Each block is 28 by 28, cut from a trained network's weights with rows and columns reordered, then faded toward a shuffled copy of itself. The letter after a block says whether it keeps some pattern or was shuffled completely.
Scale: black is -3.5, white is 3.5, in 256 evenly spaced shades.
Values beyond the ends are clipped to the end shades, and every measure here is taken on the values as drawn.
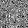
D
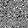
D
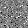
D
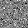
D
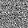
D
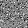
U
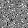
U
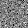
U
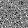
D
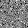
U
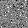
U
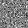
D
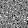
D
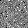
U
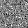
D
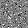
U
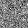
U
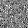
D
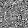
U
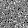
U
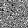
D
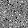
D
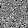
U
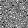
U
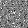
U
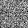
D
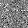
D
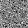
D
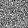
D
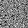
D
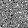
U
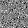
U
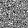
U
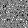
D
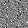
U
